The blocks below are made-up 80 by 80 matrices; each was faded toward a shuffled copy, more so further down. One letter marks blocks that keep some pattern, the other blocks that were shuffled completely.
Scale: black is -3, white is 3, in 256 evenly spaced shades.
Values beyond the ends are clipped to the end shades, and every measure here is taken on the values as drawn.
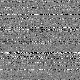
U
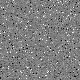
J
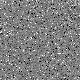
J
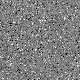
J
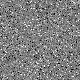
J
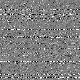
U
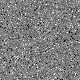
J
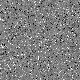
J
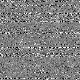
U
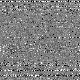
U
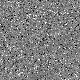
J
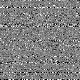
U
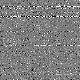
U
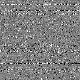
U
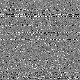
U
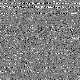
U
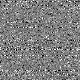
U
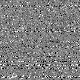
U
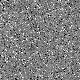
J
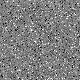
J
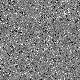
J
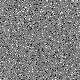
J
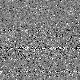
U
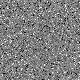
J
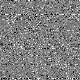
U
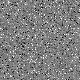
J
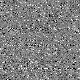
U
